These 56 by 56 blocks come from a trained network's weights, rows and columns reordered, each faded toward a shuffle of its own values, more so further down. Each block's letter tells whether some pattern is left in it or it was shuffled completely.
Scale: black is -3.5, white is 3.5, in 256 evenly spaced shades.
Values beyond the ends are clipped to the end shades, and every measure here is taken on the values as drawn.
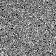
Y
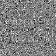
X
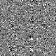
X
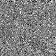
X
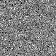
Y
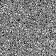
Y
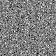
Y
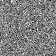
Y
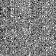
X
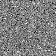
Y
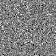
X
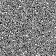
Y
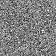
Y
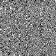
X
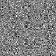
X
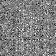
X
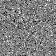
Y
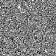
X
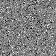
Y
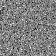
Y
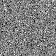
Y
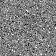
Y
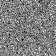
Y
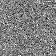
Y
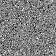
Y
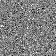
Y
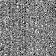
X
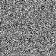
X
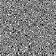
X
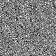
Y
